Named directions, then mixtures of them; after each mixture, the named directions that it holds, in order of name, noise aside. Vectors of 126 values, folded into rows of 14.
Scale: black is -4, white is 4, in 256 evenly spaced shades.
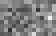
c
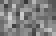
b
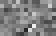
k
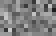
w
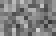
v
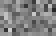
w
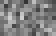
b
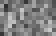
b, v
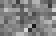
k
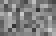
b, c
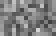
v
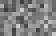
v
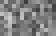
b, w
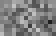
k, v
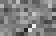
k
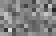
w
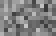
v, w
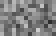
v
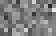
k, w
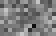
k, w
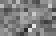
k
